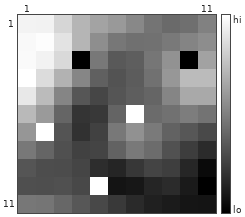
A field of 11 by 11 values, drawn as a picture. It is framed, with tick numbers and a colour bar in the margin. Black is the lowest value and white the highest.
Five lone cells stand out: three far higher and two far lower than their neighbours. The top left is the ninth with the highest average. The ninth with the lowest average is the bottom right. The halves do not mirror each other. Values rise toward the top left.
